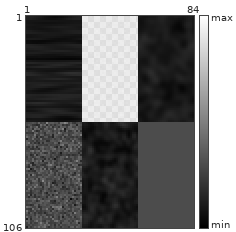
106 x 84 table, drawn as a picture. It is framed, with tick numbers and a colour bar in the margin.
The table splits into 2 rows of 3 panels. Panel 1,1: very low, streaked across, faint in contrast. Panel 1,2: very high, checkered, faint in contrast. Panel 1,3: very low, blotchy, faint in contrast. Panel 2,1: low, fine-grained. Panel 2,2: very low, blotchy, faint in contrast. Panel 2,3: low, flat.
